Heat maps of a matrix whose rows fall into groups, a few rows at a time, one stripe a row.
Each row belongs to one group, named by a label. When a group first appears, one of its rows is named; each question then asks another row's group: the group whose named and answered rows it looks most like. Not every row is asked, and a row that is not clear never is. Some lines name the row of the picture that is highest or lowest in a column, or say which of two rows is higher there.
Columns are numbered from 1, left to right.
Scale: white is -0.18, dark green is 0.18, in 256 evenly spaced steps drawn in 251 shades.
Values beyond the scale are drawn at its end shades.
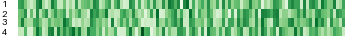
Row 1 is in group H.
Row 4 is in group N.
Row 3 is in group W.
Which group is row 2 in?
W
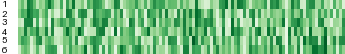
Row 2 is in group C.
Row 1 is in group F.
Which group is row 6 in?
H
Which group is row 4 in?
C
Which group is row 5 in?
H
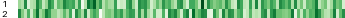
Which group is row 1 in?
N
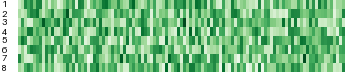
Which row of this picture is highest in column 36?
6
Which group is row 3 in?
N
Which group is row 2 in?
C
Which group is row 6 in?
F
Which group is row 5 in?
W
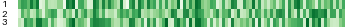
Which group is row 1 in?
C
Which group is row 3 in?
C
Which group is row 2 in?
H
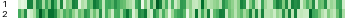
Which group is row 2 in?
N
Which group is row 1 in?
F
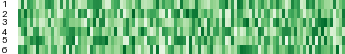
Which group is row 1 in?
F
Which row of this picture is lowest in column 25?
4
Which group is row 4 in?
N
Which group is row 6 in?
W
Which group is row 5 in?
C
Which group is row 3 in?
W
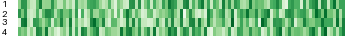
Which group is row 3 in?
W
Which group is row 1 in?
H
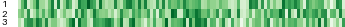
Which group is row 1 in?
N
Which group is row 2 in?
H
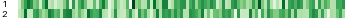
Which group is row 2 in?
N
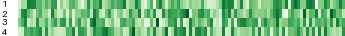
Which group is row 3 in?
W
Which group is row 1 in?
F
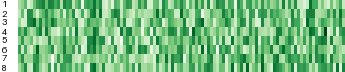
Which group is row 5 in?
W
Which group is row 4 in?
H
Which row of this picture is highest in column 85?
6
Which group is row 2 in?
F
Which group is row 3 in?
F
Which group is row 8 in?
W
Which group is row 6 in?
N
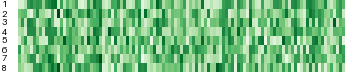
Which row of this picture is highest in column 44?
5
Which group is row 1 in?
F
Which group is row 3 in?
F
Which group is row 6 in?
H
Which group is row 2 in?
N
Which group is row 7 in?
F
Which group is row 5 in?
N
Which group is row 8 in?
N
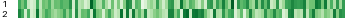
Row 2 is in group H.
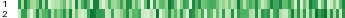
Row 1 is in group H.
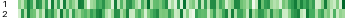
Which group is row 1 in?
C
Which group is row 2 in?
F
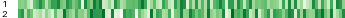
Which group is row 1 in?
N
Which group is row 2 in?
W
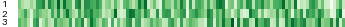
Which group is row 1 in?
N
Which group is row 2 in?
N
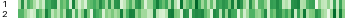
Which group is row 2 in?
H
